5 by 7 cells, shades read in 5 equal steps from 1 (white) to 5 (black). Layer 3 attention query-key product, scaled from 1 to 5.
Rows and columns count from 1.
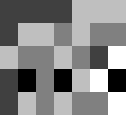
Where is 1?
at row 3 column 7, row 4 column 6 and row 5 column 7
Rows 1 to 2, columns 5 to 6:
2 2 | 2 3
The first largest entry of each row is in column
1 1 6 2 1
